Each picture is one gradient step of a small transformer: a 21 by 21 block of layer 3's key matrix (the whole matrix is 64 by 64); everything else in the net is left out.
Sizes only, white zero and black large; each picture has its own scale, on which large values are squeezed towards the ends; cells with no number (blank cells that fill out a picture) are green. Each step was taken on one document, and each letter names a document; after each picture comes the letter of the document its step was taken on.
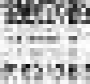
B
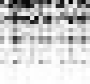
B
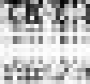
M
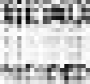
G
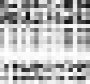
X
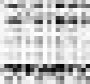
G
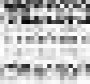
B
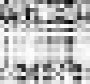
X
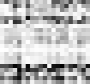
G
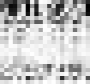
M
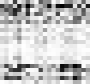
X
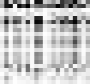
G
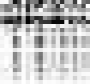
G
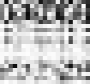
X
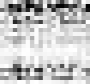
M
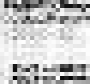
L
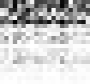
B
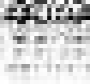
B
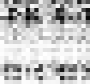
M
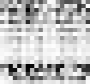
M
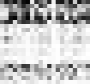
B
